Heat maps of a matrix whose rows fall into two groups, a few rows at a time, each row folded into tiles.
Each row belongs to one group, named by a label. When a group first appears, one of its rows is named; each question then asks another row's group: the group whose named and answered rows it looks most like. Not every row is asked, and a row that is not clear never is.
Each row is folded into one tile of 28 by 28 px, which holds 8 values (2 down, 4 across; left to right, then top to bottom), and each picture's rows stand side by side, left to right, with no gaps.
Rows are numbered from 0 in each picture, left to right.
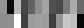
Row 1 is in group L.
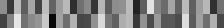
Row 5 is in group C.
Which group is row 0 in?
L
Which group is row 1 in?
L
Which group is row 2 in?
C
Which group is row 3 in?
L
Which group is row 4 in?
L
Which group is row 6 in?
L
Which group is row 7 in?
C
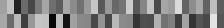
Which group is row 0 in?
C
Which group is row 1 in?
L
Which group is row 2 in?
C
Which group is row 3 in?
C
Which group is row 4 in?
L
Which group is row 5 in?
C
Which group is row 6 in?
C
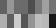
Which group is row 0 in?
C
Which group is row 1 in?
L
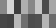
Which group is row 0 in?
C
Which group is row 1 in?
C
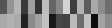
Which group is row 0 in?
L
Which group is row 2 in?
C
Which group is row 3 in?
C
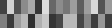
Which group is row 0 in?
C
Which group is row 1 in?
L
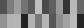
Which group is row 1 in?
C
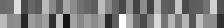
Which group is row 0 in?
L
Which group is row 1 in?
L
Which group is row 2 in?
C
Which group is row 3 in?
L
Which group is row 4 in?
L
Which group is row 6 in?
C
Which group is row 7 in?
L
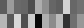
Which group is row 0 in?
C
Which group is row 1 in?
C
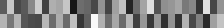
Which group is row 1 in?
C
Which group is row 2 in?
C
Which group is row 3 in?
L
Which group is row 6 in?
C
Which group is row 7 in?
C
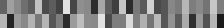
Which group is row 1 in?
C
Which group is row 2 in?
C
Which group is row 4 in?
C
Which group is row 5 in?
C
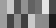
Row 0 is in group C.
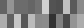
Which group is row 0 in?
C
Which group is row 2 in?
C
